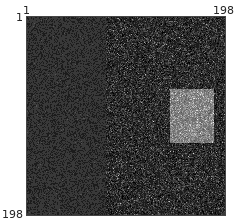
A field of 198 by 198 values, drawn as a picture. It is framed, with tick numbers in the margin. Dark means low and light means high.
There are no regular stripes. A vertical seam about 40% of the way across splits the table, and the left part is calmer. The ninth with the highest average is the middle right. On average the colour sits 20% of the way up the scale. In the middle right lies a patch that is higher than the rest.
